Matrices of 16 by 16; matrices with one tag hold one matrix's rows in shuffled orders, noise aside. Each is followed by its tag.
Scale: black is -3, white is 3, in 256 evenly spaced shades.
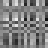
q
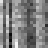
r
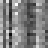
r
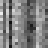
r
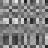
q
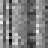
r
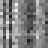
r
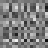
q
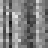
r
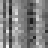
r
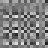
q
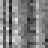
r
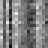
r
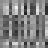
q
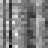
r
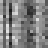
r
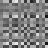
q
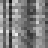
r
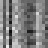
r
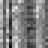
r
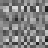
q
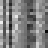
r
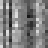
r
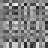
q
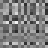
q
